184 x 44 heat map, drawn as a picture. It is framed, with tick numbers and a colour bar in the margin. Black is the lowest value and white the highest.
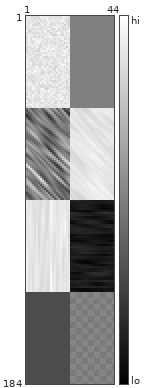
The table splits into 4 rows of 2 panels. Panel 1,1: very high, fine-grained, faint in contrast. Panel 1,2: middling, flat. Panel 2,1: middling, slanting down to the right, strong in contrast. Panel 2,2: very high, slanting down to the right, faint in contrast. Panel 3,1: very high, streaked downward, faint in contrast. Panel 3,2: very low, streaked across, faint in contrast. Panel 4,1: low, flat. Panel 4,2: middling, checkered, faint in contrast.
